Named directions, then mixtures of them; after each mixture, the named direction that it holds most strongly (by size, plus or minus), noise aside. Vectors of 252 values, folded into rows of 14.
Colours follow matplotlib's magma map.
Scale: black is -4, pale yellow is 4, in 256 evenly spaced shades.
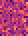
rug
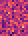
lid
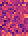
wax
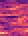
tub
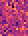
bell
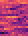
tub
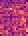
rug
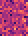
rug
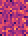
rug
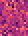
bell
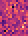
bell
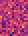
lid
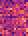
rug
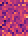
wax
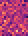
wax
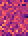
wax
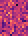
lid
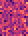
rug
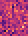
lid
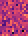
lid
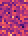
lid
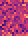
wax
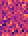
wax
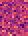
lid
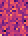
rug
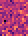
rug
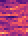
tub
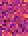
wax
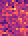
bell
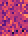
wax
